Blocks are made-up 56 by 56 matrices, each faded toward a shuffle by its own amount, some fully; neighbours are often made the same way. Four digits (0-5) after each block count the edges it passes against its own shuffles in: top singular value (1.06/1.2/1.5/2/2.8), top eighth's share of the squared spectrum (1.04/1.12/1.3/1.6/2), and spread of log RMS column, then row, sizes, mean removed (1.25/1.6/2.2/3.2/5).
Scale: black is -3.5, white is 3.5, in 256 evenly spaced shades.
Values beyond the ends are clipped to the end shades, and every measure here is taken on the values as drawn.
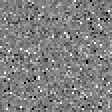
1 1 0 1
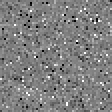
0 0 0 0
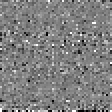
3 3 2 3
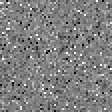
0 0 0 0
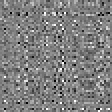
4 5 3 3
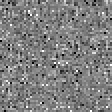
3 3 1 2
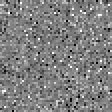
1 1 0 0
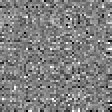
4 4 2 3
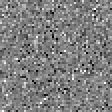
2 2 0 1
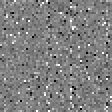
1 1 1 0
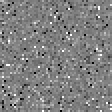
1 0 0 0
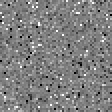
0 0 0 0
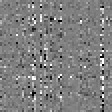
3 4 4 2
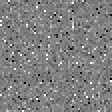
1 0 0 0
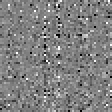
2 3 2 2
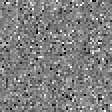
2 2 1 0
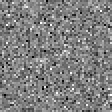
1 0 0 0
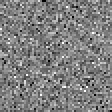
0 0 0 0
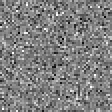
0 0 0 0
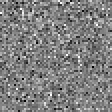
0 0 0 1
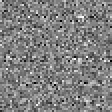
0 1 0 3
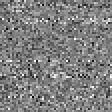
1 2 0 3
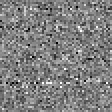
1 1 0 2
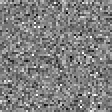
0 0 1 1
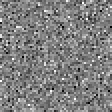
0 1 0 0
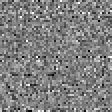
1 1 0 3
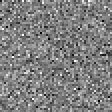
0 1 0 1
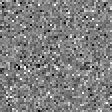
0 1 0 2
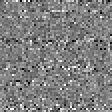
1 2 0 3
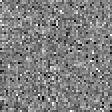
3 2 1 0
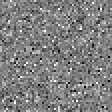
2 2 0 0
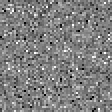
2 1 0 0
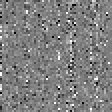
1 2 3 0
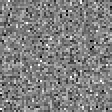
0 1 0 0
